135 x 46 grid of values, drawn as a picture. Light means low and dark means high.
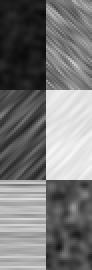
The table splits into 3 rows of 2 panels. Panel 1,1: very high, blotchy, faint in contrast. Panel 1,2: middling, slanting down to the right. Panel 2,1: high, slanting up to the right. Panel 2,2: very low, slanting up to the right, faint in contrast. Panel 3,1: low, streaked across. Panel 3,2: high, blotchy.
